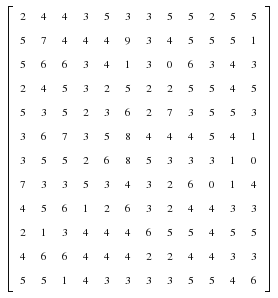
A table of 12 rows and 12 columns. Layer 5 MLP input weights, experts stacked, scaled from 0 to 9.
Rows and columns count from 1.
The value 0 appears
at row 3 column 8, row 7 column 12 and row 8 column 10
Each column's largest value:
7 7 7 5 6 9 6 7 6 5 5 6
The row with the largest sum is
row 2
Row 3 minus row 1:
3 2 2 0 -1 -2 0 -5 1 1 -1 -2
